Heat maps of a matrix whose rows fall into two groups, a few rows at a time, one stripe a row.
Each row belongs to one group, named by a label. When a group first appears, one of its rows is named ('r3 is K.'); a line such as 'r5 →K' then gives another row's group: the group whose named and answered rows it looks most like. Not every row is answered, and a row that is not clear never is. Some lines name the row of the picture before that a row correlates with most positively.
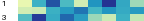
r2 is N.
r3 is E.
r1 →N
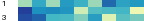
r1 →N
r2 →E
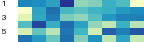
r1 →E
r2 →N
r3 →N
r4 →E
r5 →N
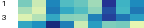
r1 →N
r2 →N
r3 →N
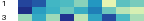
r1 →E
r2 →E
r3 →N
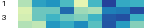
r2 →N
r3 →N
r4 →N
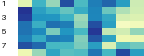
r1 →N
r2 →E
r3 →E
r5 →E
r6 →E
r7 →E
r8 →N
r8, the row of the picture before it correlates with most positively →3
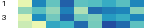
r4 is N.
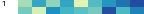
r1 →N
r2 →N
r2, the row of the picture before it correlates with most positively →4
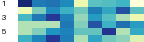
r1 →E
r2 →N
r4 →N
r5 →N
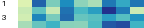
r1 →N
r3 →N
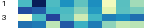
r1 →E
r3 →N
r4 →E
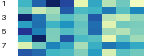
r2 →N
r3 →E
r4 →E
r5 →E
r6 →E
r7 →N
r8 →E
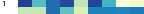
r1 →E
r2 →N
